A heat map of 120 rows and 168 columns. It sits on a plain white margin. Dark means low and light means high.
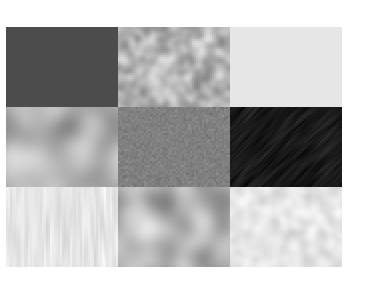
The table splits into 3 rows of 3 panels. Panel 1,1: low, flat. Panel 1,2: high, blotchy. Panel 1,3: very high, flat. Panel 2,1: high, smooth. Panel 2,2: middling, fine-grained, faint in contrast. Panel 2,3: very low, slanting up to the right, faint in contrast. Panel 3,1: very high, streaked downward, faint in contrast. Panel 3,2: high, smooth. Panel 3,3: very high, blotchy, faint in contrast.
